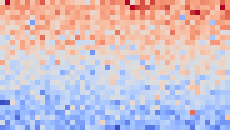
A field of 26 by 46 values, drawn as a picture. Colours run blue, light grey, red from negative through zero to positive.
The histogram is bell-shaped. There are no regular stripes. There is an overall slope up to the top. No single row or column stands out from its neighbours. The texture is fine-grained noise.
